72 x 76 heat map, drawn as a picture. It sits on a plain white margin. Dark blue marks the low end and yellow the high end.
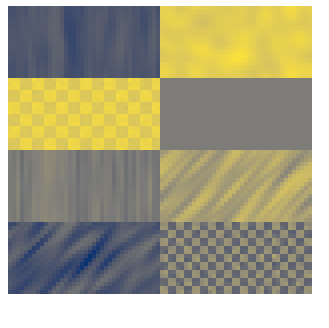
It is made of 4 by 2 panels. Panel 1,1: low, streaked downward, faint in contrast. Panel 1,2: very high, blotchy, faint in contrast. Panel 2,1: very high, checkered, faint in contrast. Panel 2,2: middling, flat. Panel 3,1: middling, streaked downward, faint in contrast. Panel 3,2: high, slanting up to the right. Panel 4,1: low, slanting up to the right. Panel 4,2: middling, checkered, strong in contrast.
